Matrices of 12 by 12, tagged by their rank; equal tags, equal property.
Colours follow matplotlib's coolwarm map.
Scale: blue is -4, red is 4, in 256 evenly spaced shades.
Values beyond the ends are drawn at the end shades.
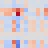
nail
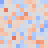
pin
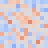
pin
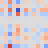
nail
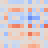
nail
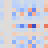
nail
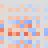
nail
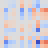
nail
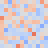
pin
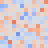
pin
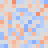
pin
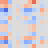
nail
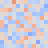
pin
